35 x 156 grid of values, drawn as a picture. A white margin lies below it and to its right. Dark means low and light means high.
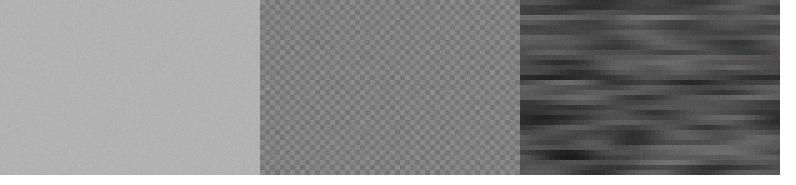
The table splits into one row of 3 panels. Panel 1,1: high, flat. Panel 1,2: middling, checkered, faint in contrast. Panel 1,3: low, streaked across.
